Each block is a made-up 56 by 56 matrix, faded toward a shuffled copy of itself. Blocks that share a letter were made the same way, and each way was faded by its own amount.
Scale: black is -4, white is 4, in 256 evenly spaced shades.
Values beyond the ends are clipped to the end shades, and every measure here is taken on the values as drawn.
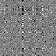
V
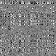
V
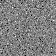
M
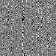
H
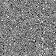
M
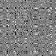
V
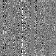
H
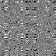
V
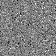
M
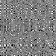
V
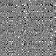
V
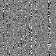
H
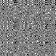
V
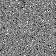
M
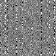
H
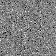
M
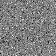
M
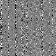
H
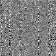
H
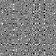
V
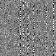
H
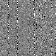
H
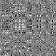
V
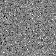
M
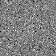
M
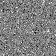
M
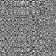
V
